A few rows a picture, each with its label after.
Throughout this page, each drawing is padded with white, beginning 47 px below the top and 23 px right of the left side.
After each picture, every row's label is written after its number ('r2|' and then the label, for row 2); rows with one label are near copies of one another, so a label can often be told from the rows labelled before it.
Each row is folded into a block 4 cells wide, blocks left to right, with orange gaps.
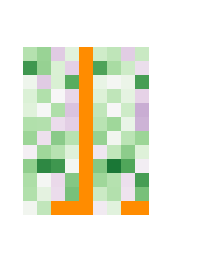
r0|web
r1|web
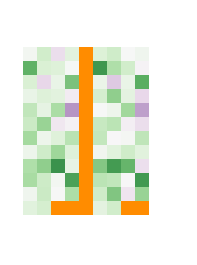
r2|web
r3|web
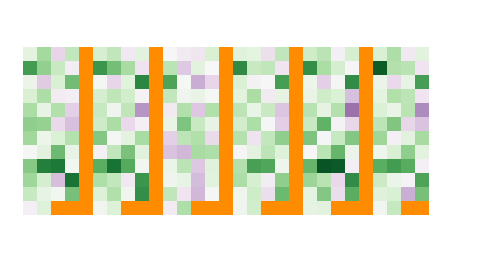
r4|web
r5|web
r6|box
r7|web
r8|web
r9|web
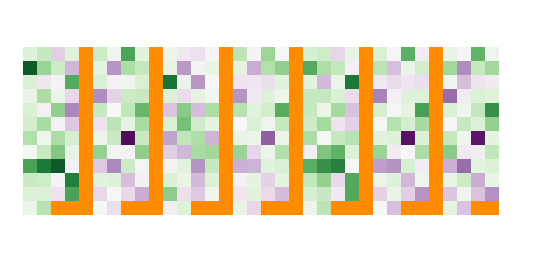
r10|web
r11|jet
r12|box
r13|jet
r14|web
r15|jet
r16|jet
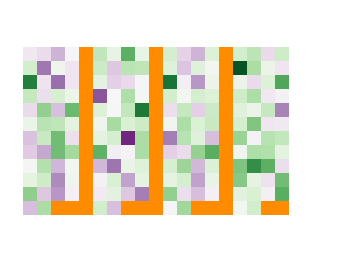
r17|box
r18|jet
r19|box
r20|web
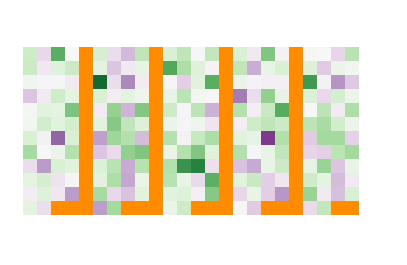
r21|jet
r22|box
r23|web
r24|jet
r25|box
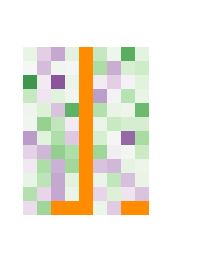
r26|box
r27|jet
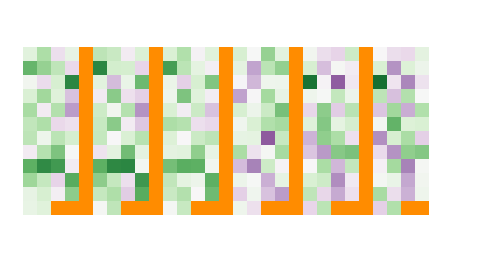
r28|web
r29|web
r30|web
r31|jet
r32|box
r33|box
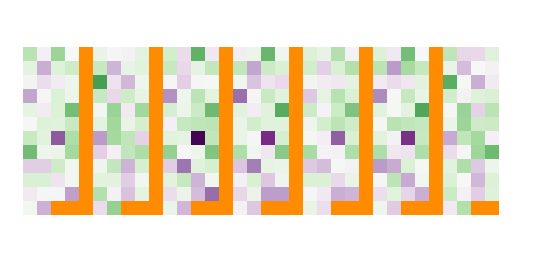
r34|jet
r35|box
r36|jet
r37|jet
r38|jet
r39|jet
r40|box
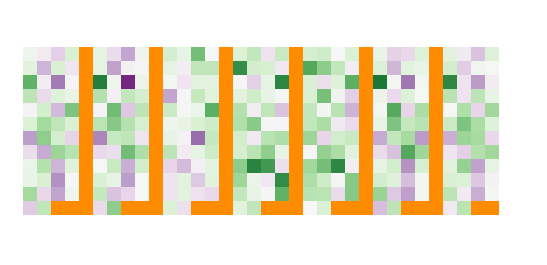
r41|box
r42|box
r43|jet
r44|web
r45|web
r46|box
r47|box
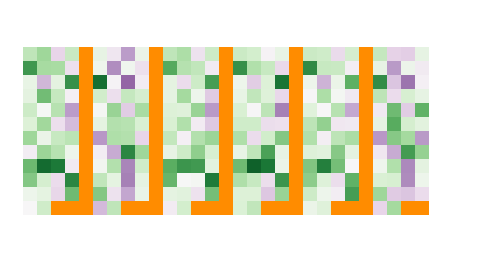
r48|web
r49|box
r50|web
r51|web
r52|web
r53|box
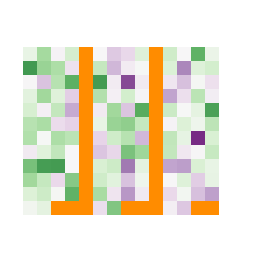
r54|web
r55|box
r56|jet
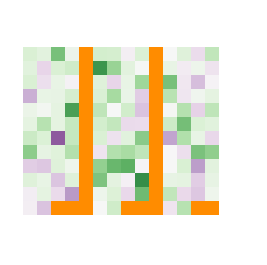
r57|jet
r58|web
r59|box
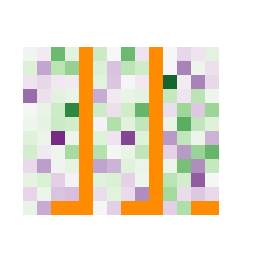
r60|jet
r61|jet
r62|box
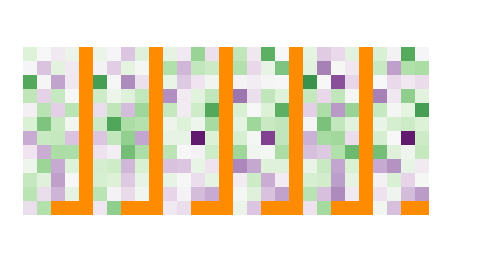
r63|box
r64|box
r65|jet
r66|jet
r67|box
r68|jet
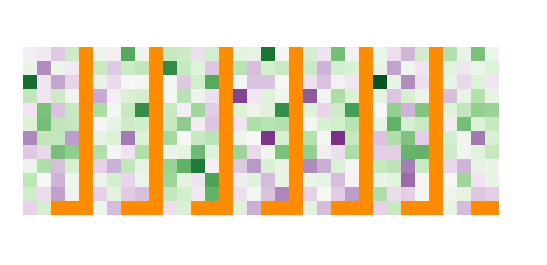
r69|box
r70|jet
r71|web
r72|jet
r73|jet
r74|box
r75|jet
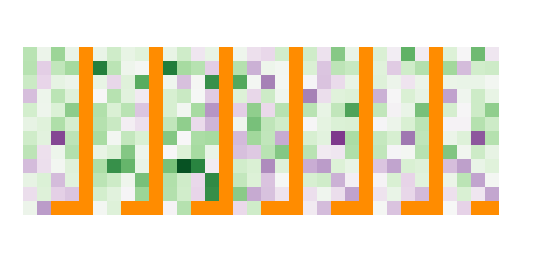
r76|jet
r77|web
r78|web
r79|box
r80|jet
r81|jet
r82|jet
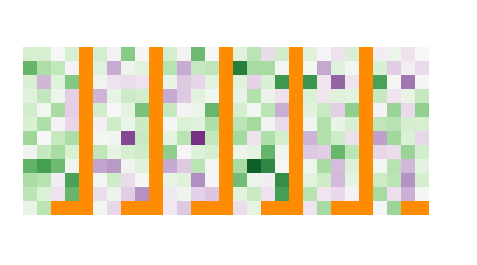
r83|web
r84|jet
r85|jet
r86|web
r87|box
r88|box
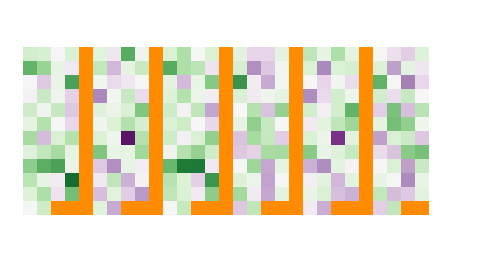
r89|web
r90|jet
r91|web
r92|box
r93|jet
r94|box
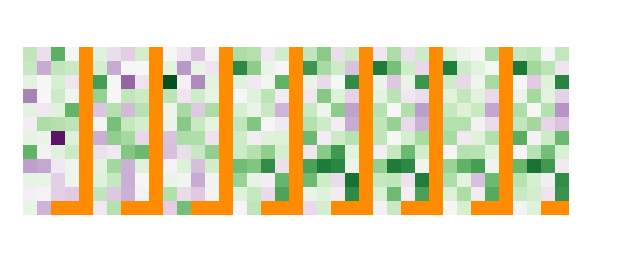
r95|jet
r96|box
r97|box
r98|web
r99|web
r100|web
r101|web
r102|web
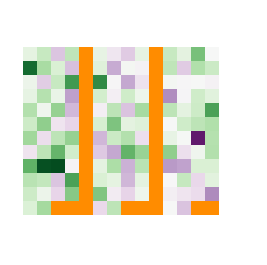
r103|web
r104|box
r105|jet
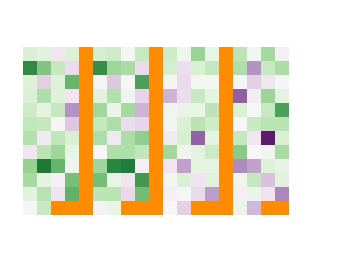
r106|web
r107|web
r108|jet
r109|jet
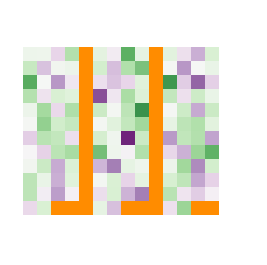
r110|box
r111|jet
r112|box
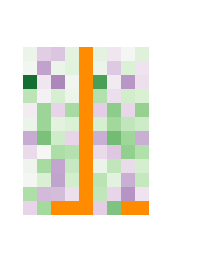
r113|box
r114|box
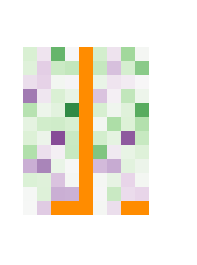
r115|jet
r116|jet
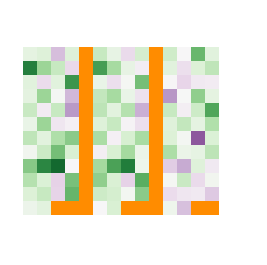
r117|web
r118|web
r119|jet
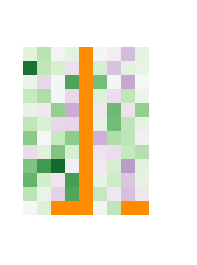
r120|web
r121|box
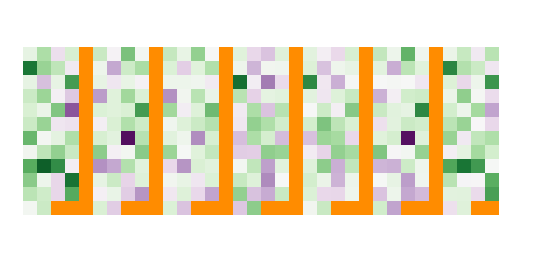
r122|web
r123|jet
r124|jet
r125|box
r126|box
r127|jet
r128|web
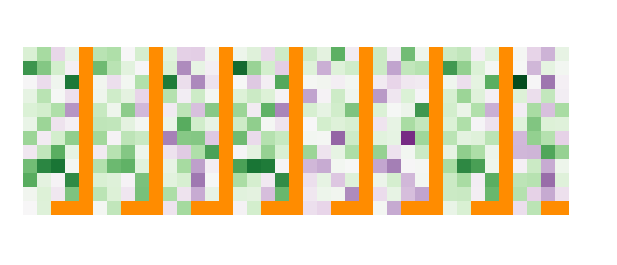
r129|web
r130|web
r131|box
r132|web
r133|jet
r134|jet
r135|web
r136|box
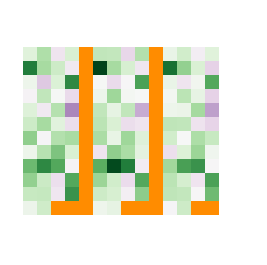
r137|web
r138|web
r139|web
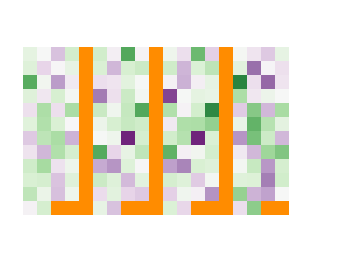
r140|box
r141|jet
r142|jet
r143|box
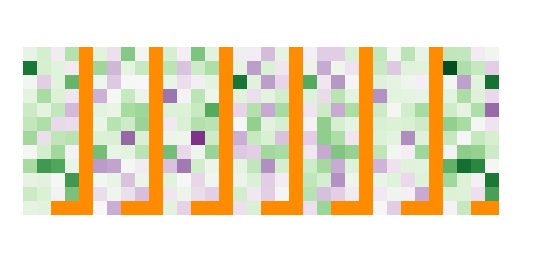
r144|web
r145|jet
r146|jet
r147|box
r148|box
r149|jet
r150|web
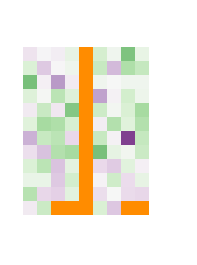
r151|box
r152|jet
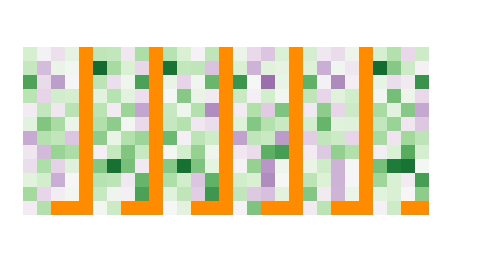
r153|box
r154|web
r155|web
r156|box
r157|box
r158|web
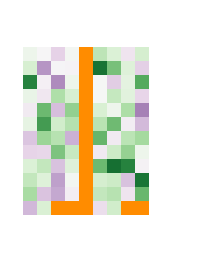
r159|box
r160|web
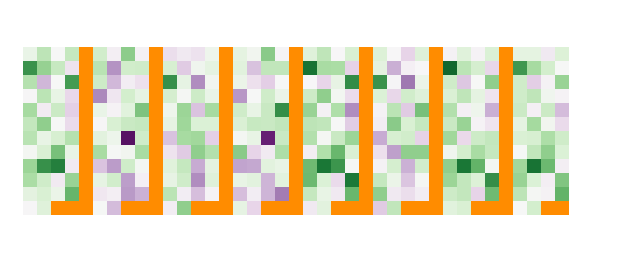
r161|web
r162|jet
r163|box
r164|jet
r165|web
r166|box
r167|web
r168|web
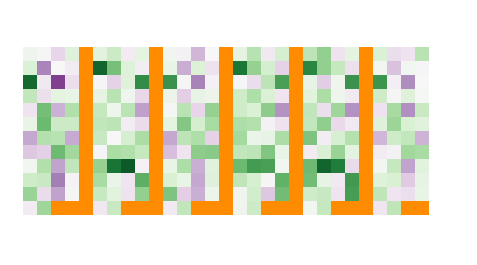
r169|box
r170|web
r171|box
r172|web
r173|web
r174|box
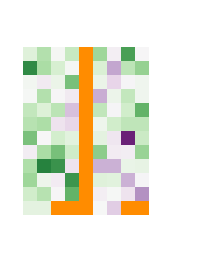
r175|web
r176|jet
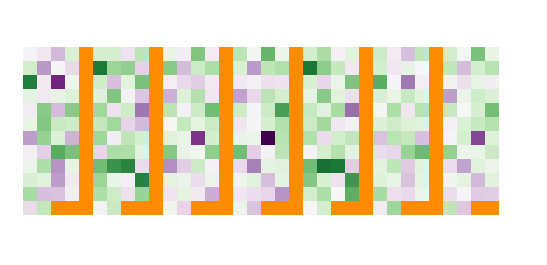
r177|box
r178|web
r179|jet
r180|jet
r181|web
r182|box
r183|jet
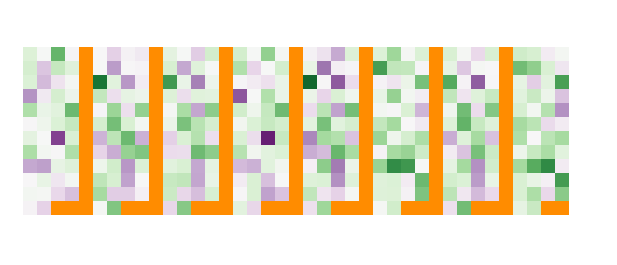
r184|jet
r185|box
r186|box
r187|jet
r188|box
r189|web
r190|box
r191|web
